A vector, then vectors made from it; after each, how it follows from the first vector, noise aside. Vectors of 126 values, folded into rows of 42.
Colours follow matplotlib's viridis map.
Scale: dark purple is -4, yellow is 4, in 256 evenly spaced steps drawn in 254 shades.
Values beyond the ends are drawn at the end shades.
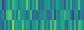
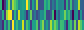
scaled up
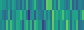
wrapped around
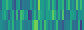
wrapped around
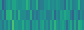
shrunk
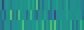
partly zeroed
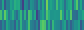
wrapped around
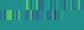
partly zeroed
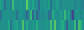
partly zeroed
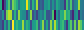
scaled up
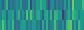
wrapped around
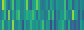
sign-scrambled
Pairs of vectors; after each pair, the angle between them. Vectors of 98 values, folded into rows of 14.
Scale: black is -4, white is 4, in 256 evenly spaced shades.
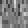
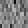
partly opposed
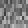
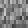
nearly opposite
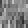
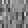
partly aligned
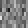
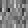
nearly parallel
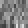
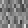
orthogonal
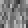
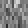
partly opposed
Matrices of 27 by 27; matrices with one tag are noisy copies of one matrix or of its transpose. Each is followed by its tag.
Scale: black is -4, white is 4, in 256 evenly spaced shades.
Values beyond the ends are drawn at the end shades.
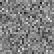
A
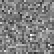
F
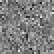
A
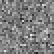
F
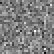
F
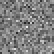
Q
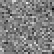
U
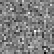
F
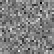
A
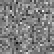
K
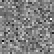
A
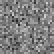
K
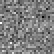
K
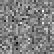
K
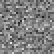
K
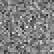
Q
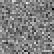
U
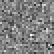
F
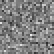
F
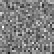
U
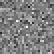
Q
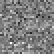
K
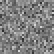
A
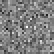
Q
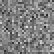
Q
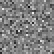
Q
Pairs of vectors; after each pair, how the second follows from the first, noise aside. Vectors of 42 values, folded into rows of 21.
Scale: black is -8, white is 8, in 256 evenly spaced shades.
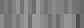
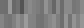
shuffled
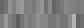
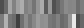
scaled up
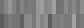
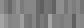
negated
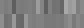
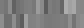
copied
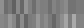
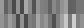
scaled up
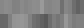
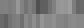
reversed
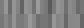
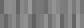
reversed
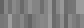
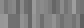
reversed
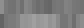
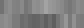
negated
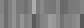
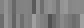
negated
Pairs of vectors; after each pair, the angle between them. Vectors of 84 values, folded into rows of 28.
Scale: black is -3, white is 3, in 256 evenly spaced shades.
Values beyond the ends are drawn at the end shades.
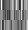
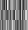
partly aligned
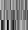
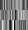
partly opposed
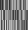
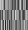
nearly opposite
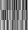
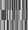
nearly parallel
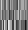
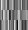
partly aligned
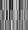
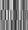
nearly opposite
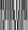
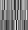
nearly opposite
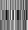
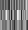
nearly opposite
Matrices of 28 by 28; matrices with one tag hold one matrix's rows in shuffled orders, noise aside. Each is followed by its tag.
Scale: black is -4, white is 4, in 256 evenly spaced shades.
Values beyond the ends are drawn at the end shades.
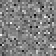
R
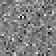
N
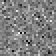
N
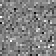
R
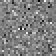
N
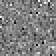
R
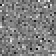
R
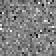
R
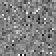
N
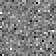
R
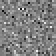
N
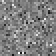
N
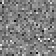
R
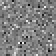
N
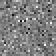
N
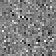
N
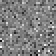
R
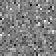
R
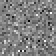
N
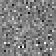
N
